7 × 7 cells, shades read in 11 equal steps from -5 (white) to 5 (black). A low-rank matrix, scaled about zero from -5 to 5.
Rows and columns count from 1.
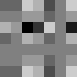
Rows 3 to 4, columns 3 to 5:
5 3 -3 / -2 -1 1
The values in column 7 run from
-3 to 4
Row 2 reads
0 0 -1 -1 1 0 -1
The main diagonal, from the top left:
1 0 5 -1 0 0 -3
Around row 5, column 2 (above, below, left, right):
0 0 0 0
